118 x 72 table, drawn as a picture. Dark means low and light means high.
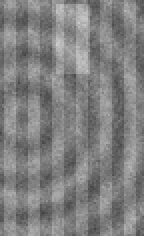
Upright stripes repeat 6 times across the table. An odd patch, higher than its surroundings, sits in the top middle. The values follow a bell shape. Overall the values sit about 50% of the way up the scale. Rings spread out from the middle left.
